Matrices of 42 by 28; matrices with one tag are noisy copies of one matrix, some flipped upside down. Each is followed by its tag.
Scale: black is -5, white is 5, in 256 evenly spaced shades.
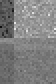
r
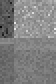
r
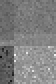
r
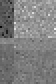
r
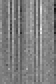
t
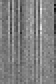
t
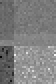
r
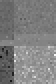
r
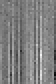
t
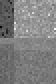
r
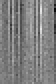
t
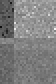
r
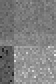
r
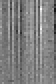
t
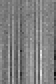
t
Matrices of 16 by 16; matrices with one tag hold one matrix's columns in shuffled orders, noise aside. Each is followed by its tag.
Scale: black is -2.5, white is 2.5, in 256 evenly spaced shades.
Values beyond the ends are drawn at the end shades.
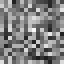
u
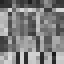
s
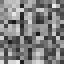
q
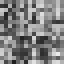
q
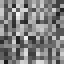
q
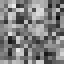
q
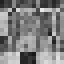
s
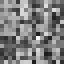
q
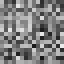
u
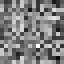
u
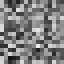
u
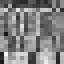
s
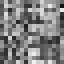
q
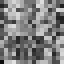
q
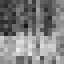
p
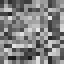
u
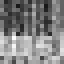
p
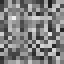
u
